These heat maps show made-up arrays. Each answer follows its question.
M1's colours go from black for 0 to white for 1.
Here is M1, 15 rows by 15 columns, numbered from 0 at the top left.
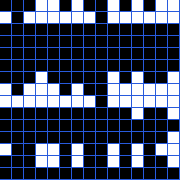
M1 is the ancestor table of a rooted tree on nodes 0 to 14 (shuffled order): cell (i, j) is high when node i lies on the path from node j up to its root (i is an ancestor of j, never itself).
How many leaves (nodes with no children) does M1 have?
6
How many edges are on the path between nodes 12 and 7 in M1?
1
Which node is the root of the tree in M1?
8
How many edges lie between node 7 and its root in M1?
2
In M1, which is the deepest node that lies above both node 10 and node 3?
7
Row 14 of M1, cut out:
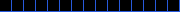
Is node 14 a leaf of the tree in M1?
yes
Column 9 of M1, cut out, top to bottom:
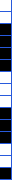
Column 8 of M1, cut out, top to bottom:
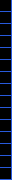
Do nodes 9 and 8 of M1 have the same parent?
no
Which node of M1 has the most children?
7
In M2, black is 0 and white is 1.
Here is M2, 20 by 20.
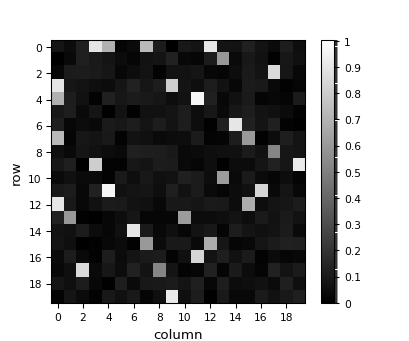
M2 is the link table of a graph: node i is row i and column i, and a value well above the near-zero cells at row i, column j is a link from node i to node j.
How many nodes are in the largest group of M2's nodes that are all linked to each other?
2
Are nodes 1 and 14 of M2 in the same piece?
no
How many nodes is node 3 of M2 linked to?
2
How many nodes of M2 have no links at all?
2
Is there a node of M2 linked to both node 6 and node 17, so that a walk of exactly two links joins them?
no
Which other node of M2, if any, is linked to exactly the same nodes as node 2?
node 8
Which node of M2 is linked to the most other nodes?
node 0
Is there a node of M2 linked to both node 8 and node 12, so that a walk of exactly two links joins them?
no
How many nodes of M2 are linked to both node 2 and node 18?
0
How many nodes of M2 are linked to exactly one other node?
8
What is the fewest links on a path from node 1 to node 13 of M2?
1
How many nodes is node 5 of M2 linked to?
0
